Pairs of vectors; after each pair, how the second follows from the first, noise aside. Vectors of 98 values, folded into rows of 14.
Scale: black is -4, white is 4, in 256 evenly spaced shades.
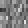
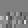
partly zeroed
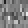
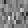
sign-scrambled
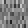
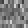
sign-scrambled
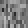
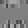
partly zeroed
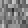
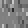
partly zeroed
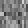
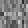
negated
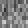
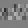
partly zeroed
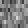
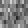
negated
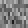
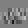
partly zeroed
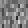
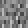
negated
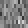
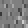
partly zeroed
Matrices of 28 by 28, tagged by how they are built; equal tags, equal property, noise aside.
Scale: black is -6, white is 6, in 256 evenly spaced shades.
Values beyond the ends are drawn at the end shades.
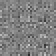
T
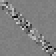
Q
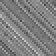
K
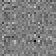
T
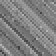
K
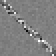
Q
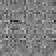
T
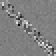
Q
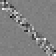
Q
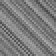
K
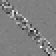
Q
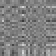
T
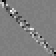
Q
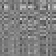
T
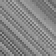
K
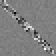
Q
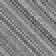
K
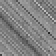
K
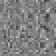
T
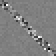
Q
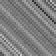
K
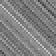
K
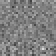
T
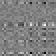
T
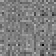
T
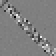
Q
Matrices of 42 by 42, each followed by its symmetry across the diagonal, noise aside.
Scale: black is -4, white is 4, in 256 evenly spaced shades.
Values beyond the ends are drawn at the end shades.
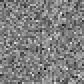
neither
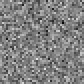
neither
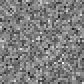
symmetric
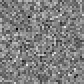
symmetric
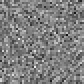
antisymmetric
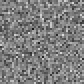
neither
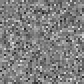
antisymmetric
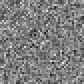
symmetric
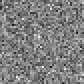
neither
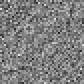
symmetric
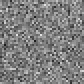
antisymmetric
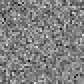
symmetric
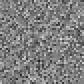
antisymmetric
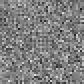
antisymmetric
